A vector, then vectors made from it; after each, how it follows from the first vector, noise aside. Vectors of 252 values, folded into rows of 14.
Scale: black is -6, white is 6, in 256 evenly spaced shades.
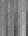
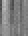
reversed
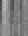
reversed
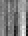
scaled up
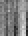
scaled up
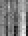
scaled up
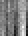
scaled up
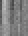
reversed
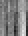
scaled up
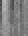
reversed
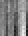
scaled up
